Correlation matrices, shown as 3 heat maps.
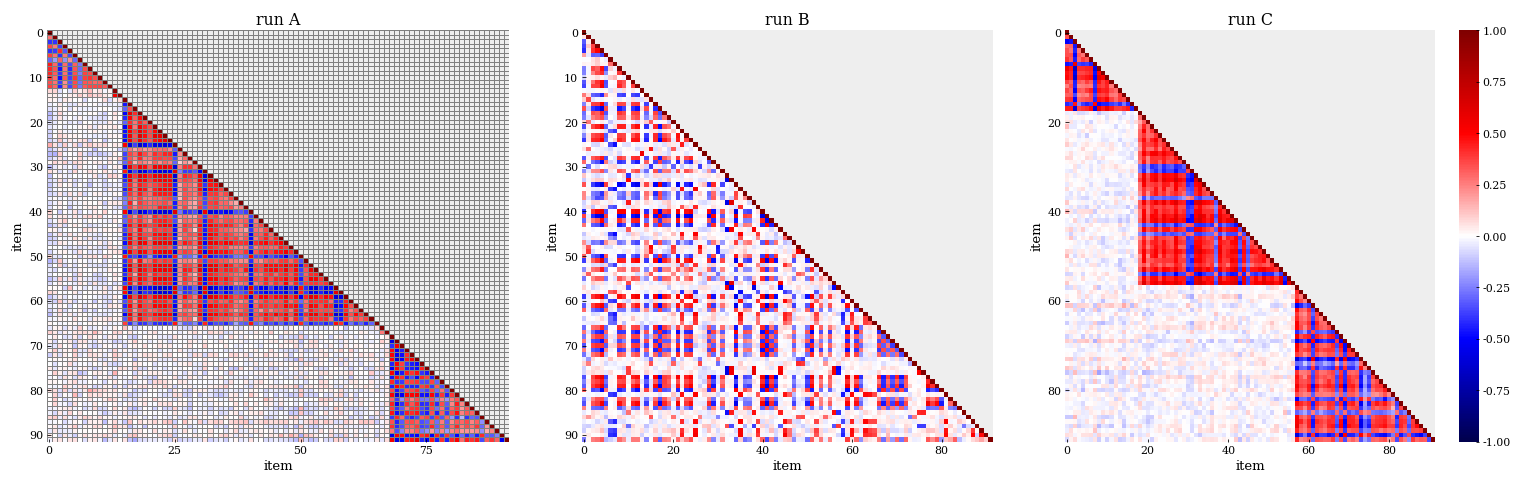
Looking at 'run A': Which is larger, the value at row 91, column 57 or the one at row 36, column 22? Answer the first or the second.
the second
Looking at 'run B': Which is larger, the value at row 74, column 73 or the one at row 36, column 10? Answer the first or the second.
the second
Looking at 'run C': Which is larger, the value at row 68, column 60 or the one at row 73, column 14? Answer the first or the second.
the first
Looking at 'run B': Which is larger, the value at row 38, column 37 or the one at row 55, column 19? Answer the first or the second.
the second
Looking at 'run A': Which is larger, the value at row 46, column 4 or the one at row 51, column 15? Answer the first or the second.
the first
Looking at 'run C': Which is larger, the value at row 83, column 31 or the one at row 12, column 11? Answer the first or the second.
the second
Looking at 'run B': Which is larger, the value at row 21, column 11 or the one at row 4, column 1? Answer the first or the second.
the first
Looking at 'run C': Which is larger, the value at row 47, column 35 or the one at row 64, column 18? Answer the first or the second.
the first
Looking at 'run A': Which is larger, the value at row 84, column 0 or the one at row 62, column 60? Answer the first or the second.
the second
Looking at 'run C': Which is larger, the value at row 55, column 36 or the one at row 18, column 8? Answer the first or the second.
the first
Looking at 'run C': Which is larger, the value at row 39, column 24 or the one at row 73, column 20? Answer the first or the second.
the first
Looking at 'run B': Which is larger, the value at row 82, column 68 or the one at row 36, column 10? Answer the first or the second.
the first
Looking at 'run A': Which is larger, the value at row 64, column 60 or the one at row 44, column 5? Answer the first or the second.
the first
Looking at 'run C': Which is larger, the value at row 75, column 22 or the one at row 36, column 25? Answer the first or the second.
the second
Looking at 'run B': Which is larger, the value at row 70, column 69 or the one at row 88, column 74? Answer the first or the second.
the second
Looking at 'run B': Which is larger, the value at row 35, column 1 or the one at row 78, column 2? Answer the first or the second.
the second
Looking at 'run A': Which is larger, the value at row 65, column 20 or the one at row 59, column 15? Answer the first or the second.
the first
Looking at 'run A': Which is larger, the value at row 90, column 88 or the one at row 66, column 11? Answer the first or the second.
the second
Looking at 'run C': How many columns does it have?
92
